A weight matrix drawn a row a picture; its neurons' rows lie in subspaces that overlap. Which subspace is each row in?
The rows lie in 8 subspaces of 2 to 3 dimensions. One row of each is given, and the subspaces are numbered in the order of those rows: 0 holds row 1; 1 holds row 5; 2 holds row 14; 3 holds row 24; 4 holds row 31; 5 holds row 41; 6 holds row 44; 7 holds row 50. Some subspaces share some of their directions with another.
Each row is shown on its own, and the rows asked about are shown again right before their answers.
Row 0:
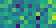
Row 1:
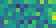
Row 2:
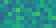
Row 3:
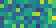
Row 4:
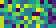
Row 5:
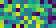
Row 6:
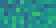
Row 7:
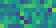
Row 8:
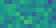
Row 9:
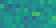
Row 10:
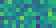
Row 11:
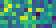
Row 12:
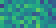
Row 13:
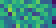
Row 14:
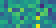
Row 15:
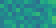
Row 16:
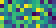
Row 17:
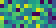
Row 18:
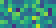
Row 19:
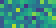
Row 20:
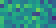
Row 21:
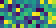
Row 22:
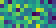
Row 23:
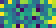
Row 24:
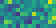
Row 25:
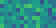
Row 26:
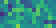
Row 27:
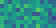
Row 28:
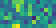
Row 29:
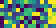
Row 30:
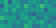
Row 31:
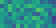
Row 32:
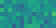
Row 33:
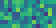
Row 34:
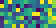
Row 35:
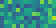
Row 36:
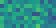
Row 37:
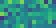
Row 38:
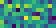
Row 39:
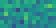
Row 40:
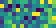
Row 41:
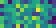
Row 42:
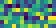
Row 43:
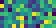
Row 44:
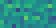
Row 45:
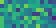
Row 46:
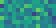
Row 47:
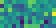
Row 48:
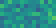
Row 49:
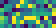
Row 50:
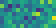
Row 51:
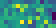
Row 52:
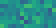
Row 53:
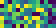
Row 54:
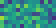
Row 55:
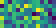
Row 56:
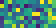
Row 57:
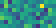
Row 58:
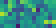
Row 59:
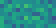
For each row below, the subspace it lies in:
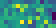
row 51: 0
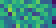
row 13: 4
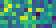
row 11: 7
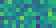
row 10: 7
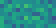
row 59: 6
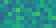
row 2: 5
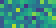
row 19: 2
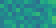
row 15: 4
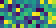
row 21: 3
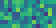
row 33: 2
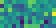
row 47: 0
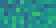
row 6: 6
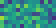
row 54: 4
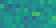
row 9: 7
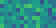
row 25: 3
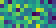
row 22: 3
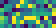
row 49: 6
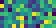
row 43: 0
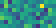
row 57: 2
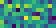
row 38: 6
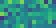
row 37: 4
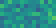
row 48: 4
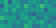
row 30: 2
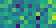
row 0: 2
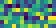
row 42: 6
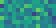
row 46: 1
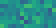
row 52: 3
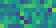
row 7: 3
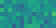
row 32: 0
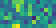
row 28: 2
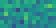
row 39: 6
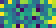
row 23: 5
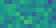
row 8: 3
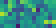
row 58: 5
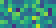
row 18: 2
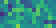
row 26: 5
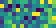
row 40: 7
